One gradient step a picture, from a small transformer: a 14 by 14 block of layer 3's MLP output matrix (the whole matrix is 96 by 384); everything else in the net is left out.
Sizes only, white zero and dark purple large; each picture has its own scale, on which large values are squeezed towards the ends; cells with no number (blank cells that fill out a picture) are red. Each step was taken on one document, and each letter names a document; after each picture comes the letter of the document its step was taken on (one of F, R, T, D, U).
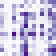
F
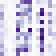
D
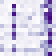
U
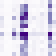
F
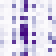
F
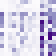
U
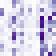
U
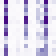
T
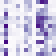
T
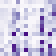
U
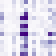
F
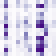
T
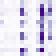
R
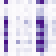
T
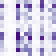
D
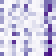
U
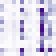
R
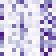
U
